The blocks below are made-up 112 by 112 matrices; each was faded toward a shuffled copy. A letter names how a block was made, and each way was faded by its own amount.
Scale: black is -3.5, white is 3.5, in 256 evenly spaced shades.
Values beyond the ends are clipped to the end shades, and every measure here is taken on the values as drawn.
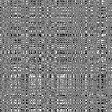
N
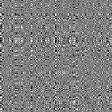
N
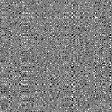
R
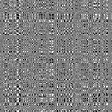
N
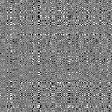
N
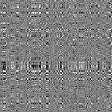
N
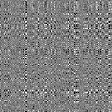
N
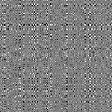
N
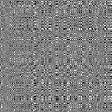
N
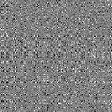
R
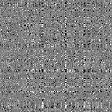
R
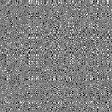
R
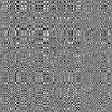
N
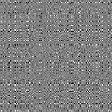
N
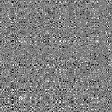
R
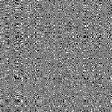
R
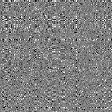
R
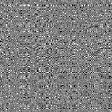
R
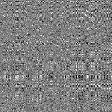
R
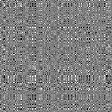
N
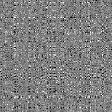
R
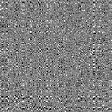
R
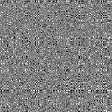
R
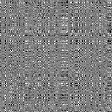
N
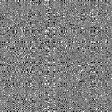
R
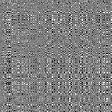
N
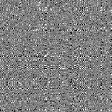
R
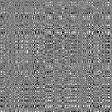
N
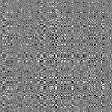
N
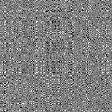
R
